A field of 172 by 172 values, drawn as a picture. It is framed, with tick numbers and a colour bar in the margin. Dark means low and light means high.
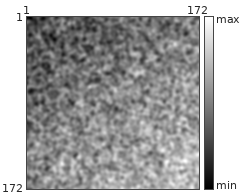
No lone cell stands out from its neighbours. Values rise toward the bottom right. The field is mottled with small blotches. The halves do not mirror each other.
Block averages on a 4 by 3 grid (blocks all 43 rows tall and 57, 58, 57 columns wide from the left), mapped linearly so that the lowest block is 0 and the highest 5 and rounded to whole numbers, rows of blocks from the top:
012
123
234
345
